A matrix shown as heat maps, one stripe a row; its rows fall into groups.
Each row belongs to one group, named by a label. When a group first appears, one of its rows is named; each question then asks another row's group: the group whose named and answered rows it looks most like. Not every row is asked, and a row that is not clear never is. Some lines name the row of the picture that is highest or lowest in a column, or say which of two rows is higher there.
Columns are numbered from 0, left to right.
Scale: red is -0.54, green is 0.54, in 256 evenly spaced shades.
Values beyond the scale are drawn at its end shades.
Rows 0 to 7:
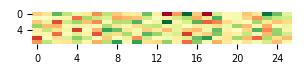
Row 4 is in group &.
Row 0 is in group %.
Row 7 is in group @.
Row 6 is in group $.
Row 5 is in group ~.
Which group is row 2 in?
@
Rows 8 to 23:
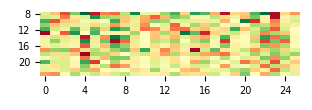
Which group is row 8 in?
@
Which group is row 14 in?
&
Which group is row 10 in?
~
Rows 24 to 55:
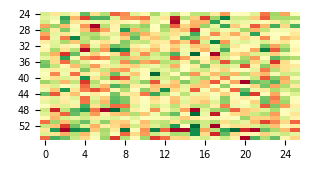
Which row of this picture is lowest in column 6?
48
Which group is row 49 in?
@
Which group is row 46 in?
&
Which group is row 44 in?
~
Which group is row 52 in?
@
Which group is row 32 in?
&
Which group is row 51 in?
$
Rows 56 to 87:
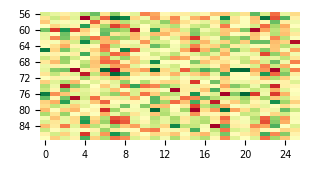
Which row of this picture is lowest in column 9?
60
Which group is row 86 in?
&
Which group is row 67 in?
%
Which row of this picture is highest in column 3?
74
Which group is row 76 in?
~
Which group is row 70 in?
$
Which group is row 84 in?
@
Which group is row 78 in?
%
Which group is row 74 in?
~
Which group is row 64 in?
~
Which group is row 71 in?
&
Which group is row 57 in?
&
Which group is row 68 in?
%
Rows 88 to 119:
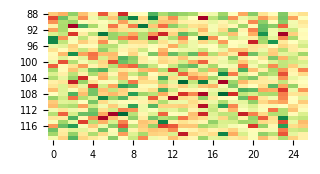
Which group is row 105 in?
@
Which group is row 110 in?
$
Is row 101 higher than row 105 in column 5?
No
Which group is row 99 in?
&
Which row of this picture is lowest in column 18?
108
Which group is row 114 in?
%
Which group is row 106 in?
&
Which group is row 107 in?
$
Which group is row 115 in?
$
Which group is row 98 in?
%
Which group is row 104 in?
$
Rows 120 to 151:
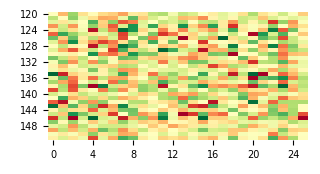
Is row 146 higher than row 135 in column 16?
No
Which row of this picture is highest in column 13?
123
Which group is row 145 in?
%
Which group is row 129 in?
~
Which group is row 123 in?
@
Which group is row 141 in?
$
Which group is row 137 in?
~
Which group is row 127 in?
%
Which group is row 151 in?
&
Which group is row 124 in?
&
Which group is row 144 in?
&
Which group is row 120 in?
%
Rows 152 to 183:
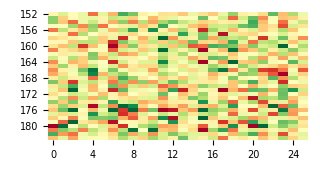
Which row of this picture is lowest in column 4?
175
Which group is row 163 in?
$
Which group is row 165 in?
$
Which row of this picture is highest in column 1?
180
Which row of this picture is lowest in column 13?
171
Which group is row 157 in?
@
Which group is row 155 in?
$
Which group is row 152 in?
&
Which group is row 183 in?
@
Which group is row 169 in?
~
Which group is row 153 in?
~
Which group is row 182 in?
~
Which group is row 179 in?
%
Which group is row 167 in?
$
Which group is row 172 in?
%
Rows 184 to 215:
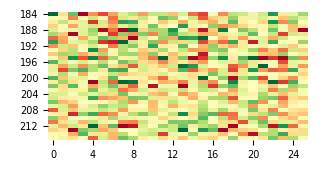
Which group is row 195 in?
$
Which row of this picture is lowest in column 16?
202
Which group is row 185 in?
~
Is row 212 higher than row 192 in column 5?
No
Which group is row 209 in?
@
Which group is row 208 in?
$
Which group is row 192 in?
@
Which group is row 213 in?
@
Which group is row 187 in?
@
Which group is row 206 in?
~
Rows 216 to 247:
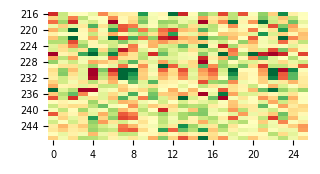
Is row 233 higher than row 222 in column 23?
No
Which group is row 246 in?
&
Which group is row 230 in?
&
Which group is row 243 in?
$
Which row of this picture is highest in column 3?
226
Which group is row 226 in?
$
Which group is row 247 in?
%
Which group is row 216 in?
%
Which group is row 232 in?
&
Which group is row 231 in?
&
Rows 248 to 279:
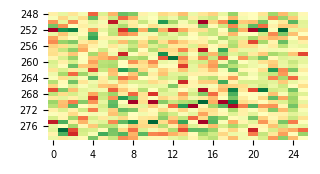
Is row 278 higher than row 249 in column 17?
No
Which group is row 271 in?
$
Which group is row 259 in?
%
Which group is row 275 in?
@
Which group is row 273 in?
~
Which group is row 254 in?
$
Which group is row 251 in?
~
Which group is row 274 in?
$
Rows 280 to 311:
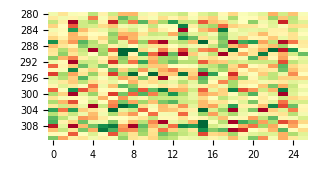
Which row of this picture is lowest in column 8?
308
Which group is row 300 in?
~
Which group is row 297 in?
@
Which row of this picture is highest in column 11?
299
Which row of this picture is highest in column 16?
295
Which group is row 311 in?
~
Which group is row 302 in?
~
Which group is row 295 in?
@
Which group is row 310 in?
~
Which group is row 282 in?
~
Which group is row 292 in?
~
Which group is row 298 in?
&
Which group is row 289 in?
&
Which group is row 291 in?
~
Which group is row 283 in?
@
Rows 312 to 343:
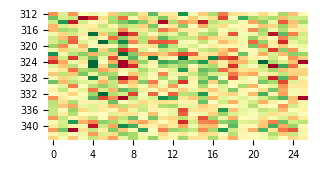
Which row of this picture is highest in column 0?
322
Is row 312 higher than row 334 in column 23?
Yes
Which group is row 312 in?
@
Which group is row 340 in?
&
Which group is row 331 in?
&
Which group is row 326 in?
@
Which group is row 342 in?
&
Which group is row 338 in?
@
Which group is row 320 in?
~
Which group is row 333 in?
%
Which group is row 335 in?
~
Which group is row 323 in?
@
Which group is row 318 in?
~
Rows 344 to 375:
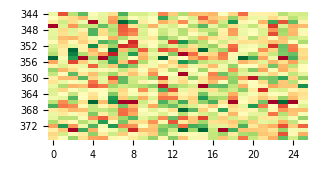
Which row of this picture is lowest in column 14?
354
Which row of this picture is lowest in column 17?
373
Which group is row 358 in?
~
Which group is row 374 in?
$
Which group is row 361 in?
&
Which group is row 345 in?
~
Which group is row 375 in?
%
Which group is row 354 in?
%
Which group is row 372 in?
$
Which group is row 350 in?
~
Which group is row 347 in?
$
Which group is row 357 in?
&
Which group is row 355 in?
$
